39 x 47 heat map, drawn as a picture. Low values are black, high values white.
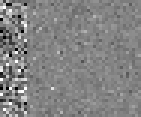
The right part is calmer, past a seam about 20% of the way across. There is no overall slope. Neither half mirrors the other. No regular stripes run through it.
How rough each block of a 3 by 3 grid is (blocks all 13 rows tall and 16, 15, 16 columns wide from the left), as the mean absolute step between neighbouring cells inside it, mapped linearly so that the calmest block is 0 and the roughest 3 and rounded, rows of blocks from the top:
3 0 0 | 3 0 0 | 3 0 0
